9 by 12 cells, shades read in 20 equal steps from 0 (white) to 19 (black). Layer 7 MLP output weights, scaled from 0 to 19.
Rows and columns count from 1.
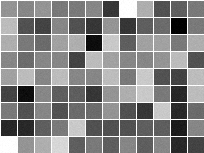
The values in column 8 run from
0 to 15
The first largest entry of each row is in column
7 11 6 5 11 2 11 11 11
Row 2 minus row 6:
-9 -5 5 -3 1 0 0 9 8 1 3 5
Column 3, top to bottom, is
8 14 11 9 9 9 9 12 6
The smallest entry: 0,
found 2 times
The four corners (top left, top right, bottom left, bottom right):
8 10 0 14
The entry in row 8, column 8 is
13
